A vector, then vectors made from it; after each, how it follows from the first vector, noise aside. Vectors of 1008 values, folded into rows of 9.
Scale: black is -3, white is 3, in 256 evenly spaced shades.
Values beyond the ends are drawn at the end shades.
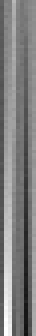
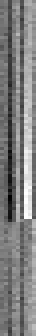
wrapped around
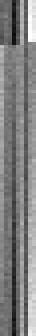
wrapped around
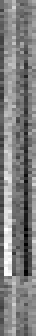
wrapped around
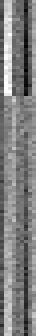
wrapped around
